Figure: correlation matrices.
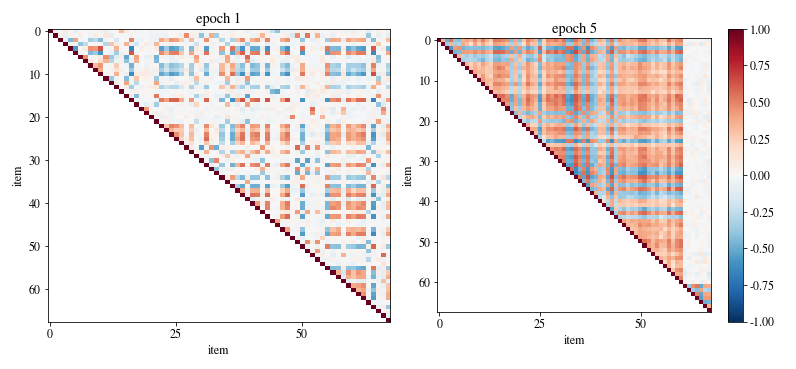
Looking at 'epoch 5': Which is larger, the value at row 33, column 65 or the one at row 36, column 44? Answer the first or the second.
the second
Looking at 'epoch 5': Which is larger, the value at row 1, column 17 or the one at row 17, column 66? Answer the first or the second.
the first
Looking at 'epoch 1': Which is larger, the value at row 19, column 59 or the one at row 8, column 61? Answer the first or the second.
the first
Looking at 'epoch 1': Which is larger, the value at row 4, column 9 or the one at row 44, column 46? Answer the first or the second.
the first
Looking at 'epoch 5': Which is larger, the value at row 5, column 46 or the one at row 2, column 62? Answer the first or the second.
the second
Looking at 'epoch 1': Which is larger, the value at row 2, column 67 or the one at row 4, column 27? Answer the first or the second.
the first
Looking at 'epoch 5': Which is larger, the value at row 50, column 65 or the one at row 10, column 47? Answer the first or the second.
the second
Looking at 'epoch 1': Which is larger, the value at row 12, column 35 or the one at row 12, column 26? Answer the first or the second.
the second
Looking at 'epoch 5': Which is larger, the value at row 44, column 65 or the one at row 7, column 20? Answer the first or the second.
the first
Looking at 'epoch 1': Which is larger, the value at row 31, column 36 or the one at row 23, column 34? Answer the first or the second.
the second
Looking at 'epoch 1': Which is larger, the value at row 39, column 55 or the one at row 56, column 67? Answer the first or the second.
the second
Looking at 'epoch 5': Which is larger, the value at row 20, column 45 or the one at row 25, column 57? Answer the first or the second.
the first
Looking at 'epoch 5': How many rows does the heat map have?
68
